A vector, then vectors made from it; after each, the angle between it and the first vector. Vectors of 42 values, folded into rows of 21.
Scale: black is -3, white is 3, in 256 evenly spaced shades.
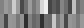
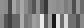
partly opposed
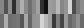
nearly opposite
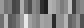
nearly opposite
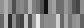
partly opposed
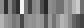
partly opposed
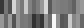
partly aligned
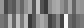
partly opposed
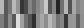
partly aligned
